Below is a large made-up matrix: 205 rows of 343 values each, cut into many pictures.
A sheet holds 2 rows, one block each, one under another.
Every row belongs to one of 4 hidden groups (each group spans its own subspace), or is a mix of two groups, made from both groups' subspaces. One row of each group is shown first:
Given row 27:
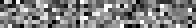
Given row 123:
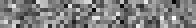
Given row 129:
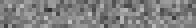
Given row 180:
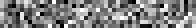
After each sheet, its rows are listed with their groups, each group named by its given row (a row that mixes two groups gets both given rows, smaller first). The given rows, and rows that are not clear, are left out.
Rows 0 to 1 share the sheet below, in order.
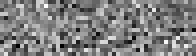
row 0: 27
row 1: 123
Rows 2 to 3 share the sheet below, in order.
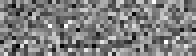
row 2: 180
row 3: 123
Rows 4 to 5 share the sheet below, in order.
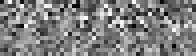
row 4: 27
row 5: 123
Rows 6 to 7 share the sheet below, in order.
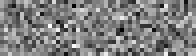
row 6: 180
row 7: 180
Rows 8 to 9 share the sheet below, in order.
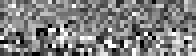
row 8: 180
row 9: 27
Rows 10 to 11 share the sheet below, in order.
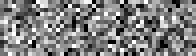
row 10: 123
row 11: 180
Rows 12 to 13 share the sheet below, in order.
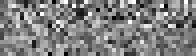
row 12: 180
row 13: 27 and 180
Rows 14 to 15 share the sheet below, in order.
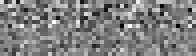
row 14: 27
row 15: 123
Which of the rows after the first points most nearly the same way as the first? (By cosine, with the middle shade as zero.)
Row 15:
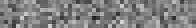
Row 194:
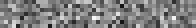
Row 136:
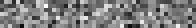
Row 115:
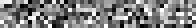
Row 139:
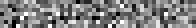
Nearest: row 139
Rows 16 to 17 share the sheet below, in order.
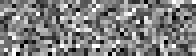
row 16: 123
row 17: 123
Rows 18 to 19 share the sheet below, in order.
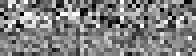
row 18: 129
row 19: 27
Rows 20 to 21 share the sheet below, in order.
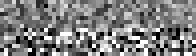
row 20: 27
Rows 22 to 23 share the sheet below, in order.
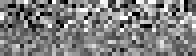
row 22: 180
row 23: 123 and 180
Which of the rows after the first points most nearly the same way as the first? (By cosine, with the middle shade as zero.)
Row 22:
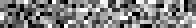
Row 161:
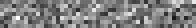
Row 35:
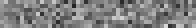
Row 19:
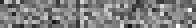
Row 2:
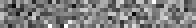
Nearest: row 2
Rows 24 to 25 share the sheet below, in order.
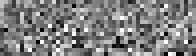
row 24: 180
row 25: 180
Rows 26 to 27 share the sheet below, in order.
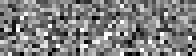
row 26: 123
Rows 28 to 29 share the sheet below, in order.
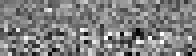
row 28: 129
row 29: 27
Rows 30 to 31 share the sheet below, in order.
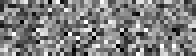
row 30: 180
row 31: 123
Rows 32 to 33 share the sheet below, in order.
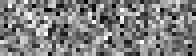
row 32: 129
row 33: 27
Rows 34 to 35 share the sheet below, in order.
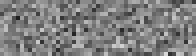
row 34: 123
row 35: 180
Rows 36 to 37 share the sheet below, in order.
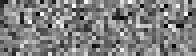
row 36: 180
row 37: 123
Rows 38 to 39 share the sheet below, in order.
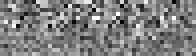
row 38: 123
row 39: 27
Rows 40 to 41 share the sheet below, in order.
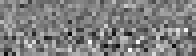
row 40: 129
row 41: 129 and 180
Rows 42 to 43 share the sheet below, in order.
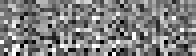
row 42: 123
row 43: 123
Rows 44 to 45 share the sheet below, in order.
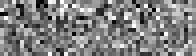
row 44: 27
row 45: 180
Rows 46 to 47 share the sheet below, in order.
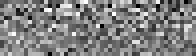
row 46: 129
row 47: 180
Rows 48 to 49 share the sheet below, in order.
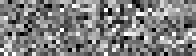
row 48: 27
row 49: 129
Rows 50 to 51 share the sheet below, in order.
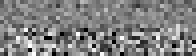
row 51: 129
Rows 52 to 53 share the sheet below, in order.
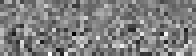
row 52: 27
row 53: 180
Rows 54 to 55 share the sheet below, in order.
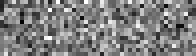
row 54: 180
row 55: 129
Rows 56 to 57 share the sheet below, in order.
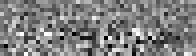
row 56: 123
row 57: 27
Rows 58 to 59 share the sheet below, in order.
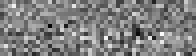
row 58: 180
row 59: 27
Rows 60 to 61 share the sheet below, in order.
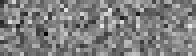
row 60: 27 and 180
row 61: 27
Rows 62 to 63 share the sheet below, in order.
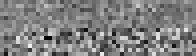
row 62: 27
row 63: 129
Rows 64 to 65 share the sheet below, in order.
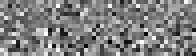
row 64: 129
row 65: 27 and 123
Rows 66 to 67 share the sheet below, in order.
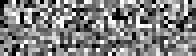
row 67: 123
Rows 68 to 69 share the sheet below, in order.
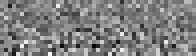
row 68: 129
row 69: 123
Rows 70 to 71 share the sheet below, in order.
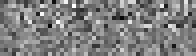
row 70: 180
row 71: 123
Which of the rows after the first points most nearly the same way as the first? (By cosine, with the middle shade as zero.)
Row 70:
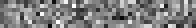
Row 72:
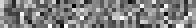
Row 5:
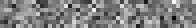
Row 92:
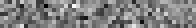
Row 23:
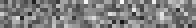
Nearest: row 23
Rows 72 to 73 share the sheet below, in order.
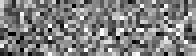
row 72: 180
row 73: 180
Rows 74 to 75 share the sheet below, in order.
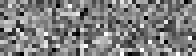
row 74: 129
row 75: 27
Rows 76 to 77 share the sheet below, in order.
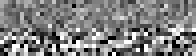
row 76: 180
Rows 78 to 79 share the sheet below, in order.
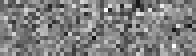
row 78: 27
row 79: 123
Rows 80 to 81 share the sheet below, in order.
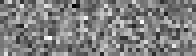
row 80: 27
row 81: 129
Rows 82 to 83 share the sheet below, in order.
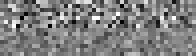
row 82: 123
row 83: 27
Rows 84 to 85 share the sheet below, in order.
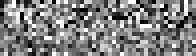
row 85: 129
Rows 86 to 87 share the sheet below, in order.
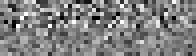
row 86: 123
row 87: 27
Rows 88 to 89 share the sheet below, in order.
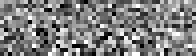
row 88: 129
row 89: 27 and 180
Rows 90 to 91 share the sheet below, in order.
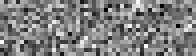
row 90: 27
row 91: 123 and 129
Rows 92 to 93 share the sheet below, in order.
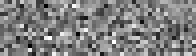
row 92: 27
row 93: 129
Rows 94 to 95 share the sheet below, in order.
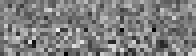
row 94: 129
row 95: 180
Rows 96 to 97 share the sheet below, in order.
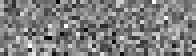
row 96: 180
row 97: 129
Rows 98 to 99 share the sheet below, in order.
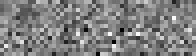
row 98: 123 and 180
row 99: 129 and 180
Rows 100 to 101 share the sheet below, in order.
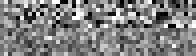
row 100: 180
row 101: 129
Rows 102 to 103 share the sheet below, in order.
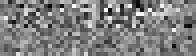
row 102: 27
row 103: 27 and 123
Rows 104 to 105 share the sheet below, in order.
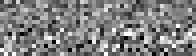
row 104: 27
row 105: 129
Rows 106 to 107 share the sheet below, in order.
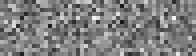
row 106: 123
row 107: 27
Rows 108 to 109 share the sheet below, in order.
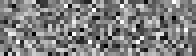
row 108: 123
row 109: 129 and 180
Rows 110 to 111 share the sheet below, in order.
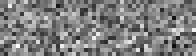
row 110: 129
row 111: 123
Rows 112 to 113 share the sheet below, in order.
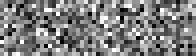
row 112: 129
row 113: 27 and 129
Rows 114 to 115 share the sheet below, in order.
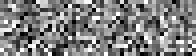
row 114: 123
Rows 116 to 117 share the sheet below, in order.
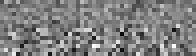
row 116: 27
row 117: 123
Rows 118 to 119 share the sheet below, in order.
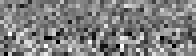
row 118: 129
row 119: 129
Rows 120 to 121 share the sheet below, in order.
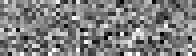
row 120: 180
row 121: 27
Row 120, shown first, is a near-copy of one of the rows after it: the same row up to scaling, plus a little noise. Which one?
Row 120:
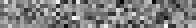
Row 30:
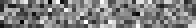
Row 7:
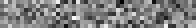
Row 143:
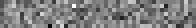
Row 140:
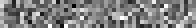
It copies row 7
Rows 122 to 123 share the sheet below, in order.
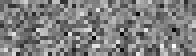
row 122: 180
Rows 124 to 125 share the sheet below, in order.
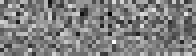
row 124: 27 and 129
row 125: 129
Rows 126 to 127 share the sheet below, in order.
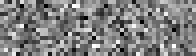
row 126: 27
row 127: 123
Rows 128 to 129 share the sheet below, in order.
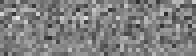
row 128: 27 and 123
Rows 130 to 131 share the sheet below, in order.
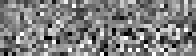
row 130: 180
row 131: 129
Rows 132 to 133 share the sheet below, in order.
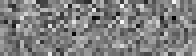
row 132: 123
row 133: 180
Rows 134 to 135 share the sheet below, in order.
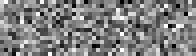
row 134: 180
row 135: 123
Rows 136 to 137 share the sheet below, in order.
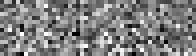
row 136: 27
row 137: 27
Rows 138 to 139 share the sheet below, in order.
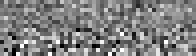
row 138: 27
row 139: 123
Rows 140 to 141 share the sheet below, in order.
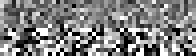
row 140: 180
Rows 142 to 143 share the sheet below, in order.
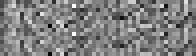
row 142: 180
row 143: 180
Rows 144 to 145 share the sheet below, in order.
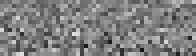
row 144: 123
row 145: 27
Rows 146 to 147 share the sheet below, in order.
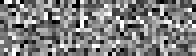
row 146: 27
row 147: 123
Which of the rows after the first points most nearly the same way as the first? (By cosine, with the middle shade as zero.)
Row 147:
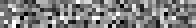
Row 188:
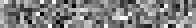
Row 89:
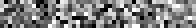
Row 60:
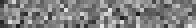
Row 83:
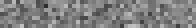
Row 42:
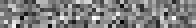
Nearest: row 42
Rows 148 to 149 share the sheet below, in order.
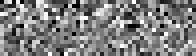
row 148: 27
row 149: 180
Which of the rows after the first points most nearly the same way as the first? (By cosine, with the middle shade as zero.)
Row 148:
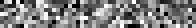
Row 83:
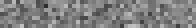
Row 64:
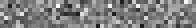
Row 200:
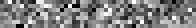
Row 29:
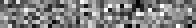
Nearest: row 200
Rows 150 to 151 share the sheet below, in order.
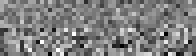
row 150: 180
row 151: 180
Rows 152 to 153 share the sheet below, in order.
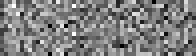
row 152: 180
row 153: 180
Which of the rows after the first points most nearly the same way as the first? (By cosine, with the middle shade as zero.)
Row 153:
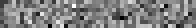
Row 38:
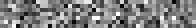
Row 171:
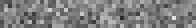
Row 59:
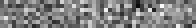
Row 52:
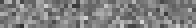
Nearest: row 171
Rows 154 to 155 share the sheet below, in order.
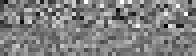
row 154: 180
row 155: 123
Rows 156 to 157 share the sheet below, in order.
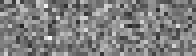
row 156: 27
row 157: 129
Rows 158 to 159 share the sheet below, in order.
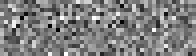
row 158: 123
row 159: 180
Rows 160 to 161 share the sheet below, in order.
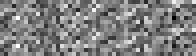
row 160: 123
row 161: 123
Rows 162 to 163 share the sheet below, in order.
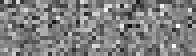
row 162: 27
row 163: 123
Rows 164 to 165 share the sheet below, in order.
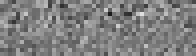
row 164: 27 and 123
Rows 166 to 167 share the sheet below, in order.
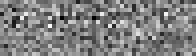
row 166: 123
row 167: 27
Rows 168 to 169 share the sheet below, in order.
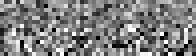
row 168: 27
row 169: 180
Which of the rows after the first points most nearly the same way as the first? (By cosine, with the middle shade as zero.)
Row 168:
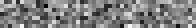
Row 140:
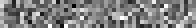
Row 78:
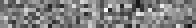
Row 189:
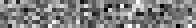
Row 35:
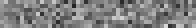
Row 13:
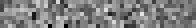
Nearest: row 189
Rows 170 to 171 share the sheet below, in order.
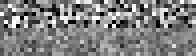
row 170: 123
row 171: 129 and 180
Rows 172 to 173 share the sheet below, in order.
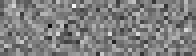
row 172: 180
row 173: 129
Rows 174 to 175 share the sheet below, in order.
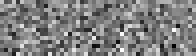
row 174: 27
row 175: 123
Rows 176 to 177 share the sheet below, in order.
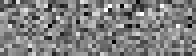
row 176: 27
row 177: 129
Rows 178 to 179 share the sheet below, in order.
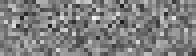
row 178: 123
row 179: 180
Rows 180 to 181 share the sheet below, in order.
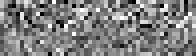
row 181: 180
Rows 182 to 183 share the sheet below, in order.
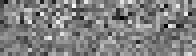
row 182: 180
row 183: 27 and 129
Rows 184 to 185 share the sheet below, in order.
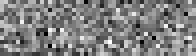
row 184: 180
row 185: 27
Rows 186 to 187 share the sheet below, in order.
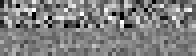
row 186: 27 and 180
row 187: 123
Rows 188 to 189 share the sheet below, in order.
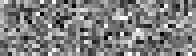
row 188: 180
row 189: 27
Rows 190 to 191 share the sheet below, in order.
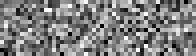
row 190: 129
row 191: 123 and 129
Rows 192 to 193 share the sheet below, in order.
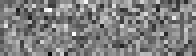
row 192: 129
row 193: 180
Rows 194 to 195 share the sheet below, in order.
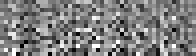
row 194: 123
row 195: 123
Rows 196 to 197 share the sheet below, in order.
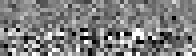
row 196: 123
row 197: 27
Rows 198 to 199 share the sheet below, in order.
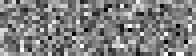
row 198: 27
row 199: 180
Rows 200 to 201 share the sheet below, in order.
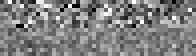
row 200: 27 and 123
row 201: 129
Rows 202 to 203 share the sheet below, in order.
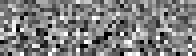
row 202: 123
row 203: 27
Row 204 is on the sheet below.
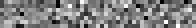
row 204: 27 and 129
